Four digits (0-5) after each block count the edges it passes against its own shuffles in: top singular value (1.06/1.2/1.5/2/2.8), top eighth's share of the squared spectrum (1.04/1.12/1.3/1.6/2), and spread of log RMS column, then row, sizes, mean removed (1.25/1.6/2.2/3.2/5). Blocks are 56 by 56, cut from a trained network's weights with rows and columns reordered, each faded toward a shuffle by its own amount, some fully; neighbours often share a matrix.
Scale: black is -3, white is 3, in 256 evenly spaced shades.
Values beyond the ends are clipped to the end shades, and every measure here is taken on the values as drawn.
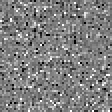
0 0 0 0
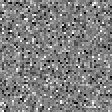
0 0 0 0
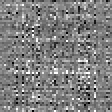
3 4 4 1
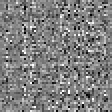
2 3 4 0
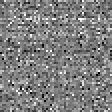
2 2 2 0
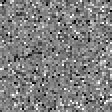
0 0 0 0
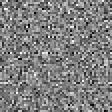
3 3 1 2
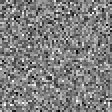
2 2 0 0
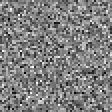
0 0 0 0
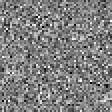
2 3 1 2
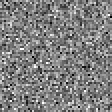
0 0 0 0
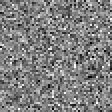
3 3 1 0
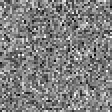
0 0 0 0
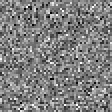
2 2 0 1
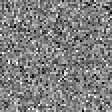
0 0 0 0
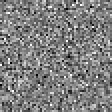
2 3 0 1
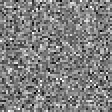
2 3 1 0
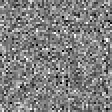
2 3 1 1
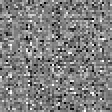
2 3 3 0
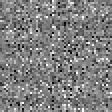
2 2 3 0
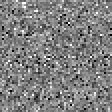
2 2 0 1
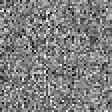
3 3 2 1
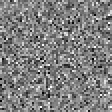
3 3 1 2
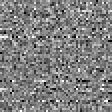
3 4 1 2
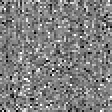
1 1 0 1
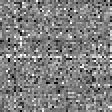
2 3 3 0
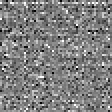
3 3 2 1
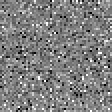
1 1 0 0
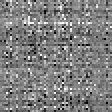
3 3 4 1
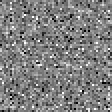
1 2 2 0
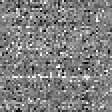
3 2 2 1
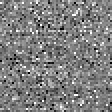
1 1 1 0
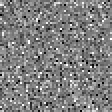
1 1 0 0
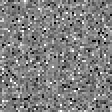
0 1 0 0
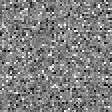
1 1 1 0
